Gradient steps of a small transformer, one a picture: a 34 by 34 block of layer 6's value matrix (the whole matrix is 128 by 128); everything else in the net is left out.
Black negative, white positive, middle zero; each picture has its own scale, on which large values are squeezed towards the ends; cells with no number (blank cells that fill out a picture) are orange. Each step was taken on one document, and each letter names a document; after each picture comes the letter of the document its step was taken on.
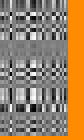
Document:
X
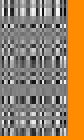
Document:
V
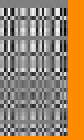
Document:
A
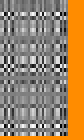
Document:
A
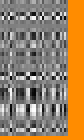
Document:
X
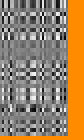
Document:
X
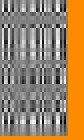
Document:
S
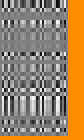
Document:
S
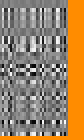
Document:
V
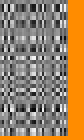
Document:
X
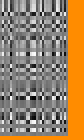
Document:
V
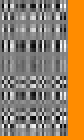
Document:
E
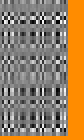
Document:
A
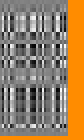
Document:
E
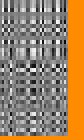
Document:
V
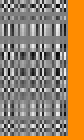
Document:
A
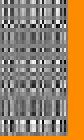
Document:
V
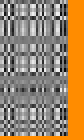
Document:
A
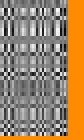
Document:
A
